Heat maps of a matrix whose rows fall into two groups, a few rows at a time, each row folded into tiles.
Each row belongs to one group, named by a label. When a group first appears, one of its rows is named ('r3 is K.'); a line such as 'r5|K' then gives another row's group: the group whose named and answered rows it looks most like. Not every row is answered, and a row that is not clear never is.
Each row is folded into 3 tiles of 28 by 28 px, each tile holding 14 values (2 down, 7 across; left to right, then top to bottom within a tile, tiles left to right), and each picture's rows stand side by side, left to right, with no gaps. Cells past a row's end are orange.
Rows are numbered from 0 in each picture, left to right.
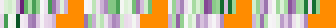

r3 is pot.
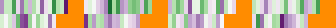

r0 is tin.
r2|tin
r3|pot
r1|pot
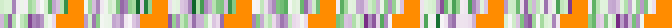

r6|tin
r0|pot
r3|pot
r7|tin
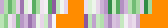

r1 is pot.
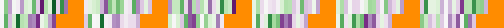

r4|pot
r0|pot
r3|pot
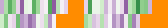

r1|tin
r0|tin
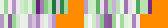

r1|tin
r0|pot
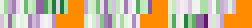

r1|tin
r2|pot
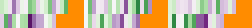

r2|pot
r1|pot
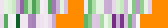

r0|pot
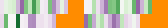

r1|pot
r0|pot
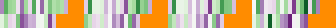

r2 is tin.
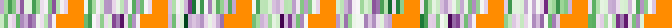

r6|tin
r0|tin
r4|pot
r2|pot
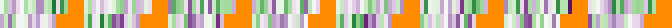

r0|pot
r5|tin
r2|tin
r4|pot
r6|tin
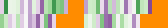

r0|tin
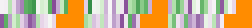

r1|tin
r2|tin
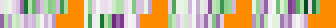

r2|tin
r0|pot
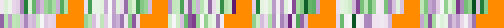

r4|pot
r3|tin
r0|pot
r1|tin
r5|pot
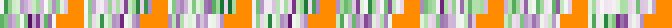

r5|tin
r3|pot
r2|pot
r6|tin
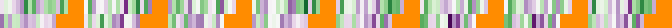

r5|tin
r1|pot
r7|tin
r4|tin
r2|tin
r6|tin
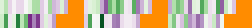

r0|pot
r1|pot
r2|tin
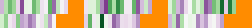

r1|pot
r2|pot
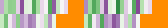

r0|tin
